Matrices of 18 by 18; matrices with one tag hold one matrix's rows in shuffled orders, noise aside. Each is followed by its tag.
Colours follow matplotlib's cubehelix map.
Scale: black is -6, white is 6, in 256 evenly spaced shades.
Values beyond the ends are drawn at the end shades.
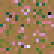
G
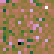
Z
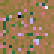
Z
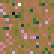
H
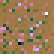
Z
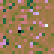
Z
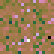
G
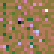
Z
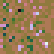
Z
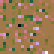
Z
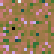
H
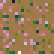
H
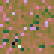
H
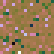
H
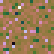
H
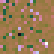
Z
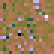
Z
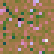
Z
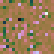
Z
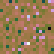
G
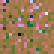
Z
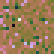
H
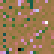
Z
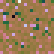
H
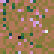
Z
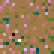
H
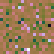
G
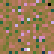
G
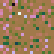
H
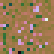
Z
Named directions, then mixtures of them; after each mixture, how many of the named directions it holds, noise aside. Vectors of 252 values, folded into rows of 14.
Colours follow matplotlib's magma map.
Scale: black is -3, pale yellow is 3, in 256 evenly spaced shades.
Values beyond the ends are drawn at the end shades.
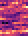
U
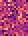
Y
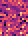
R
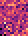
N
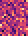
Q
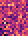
two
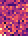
one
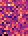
two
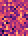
three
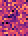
two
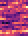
one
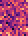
two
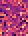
one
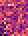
two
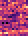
two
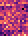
three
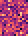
two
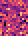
one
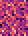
one
